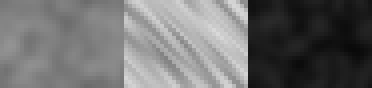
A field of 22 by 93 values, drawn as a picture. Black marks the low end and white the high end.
The table splits into one row of 3 panels. Panel 1,1: middling, blotchy, faint in contrast. Panel 1,2: high, slanting down to the right. Panel 1,3: very low, blotchy, faint in contrast.
